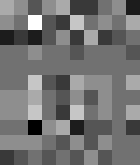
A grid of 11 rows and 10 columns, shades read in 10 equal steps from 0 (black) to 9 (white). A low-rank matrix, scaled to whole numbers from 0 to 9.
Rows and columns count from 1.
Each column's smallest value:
1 2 0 3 2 1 2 2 3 1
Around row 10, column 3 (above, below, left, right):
0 4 5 4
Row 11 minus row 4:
-2 -1 -1 -1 0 0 1 -1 0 1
